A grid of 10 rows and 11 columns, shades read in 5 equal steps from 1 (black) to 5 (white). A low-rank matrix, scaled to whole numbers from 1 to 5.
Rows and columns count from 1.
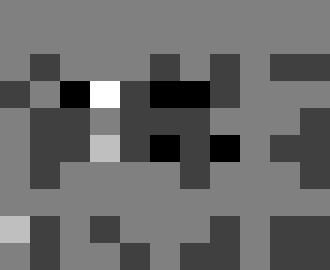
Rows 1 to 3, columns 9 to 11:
3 3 3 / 3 3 3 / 3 2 2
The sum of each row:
33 33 28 26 27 24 30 33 29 27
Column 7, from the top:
3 3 3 1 2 2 2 3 3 2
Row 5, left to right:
3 2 2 3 2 2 2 3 3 3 2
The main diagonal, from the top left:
3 3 3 5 2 1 2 3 3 2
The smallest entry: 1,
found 5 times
